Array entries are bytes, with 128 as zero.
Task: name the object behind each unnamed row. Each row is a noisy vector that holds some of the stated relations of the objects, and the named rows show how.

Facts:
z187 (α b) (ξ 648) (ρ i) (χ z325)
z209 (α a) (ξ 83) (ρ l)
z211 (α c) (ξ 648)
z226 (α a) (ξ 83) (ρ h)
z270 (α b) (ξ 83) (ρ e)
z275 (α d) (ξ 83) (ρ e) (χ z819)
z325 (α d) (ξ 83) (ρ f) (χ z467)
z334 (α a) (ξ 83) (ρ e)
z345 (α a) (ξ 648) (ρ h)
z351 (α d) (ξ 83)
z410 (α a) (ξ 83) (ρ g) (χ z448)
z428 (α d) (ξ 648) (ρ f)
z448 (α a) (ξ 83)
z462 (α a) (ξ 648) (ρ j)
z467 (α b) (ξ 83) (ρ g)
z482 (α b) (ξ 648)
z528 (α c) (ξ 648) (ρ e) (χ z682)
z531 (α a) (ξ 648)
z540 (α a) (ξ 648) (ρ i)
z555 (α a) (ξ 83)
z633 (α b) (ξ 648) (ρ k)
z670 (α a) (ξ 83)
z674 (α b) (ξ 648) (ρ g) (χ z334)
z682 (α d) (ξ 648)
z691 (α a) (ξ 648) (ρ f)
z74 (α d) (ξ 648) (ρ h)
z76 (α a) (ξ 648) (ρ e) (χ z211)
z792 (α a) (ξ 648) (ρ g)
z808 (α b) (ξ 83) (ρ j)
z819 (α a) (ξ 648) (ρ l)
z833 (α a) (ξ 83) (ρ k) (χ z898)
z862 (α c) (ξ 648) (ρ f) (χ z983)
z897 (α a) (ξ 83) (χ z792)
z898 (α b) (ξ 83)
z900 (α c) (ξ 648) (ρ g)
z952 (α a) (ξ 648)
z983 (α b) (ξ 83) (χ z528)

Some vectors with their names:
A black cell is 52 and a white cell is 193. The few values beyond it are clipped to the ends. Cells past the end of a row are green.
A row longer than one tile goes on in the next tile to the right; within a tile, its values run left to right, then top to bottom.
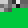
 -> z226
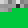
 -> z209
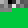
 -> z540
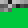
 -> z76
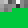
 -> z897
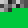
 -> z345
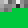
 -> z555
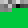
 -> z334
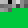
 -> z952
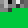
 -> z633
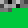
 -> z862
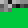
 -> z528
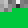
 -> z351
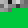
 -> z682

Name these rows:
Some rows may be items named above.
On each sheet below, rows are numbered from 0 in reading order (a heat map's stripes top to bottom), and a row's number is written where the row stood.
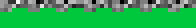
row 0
z410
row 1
z540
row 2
z76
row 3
z211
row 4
z674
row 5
z674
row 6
z428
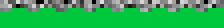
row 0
z270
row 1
z187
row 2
z900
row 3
z482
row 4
z275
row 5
z819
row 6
z819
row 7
z691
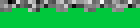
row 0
z674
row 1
z74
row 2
z334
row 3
z833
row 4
z325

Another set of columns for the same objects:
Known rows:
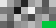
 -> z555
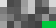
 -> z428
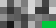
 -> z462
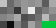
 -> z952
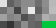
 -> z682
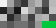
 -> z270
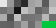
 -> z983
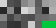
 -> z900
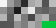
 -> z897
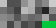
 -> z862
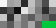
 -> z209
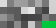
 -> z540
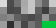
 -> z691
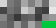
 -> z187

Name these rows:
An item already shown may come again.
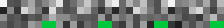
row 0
z674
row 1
z691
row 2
z819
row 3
z76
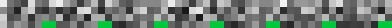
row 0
z325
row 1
z334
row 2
z211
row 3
z334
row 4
z211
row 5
z76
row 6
z528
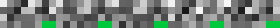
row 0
z808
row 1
z691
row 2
z691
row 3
z351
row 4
z467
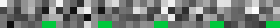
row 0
z633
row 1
z410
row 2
z187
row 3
z275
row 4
z74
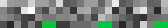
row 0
z345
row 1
z482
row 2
z792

